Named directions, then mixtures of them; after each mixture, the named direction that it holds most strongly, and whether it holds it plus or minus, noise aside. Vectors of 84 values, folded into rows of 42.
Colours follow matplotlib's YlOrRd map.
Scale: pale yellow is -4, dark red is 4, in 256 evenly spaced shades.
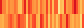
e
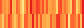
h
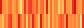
e, plus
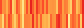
h, plus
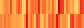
e, minus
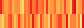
h, plus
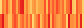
h, minus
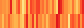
h, plus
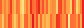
h, plus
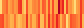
e, minus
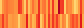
e, minus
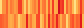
e, minus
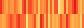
e, plus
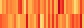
e, minus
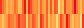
e, plus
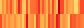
e, minus
